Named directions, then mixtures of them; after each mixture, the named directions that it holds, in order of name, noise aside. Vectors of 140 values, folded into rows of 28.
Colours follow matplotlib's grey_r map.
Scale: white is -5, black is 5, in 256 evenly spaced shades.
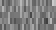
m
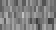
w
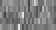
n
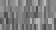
n, w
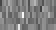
n, w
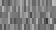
m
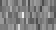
n, w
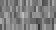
m, w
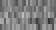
w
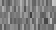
m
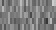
m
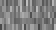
m, w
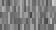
m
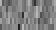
m, n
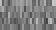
m, w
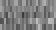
w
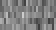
w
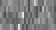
n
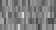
n, w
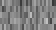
m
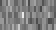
n, w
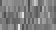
n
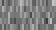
m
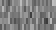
m
